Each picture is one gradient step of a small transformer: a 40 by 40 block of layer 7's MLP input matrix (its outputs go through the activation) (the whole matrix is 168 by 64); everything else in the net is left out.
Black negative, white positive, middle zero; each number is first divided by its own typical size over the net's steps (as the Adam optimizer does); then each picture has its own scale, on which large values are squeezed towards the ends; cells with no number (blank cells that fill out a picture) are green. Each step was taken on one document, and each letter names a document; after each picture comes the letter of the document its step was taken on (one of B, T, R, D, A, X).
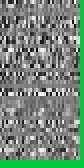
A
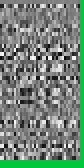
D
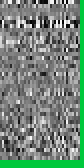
A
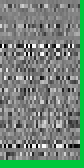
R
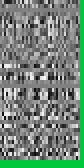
A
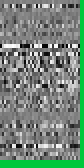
D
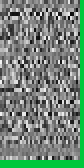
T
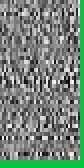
T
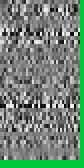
T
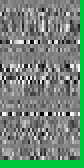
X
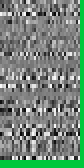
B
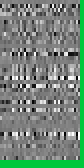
B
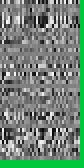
A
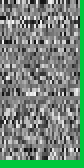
A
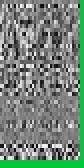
D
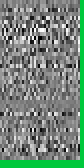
X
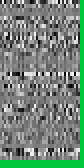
A
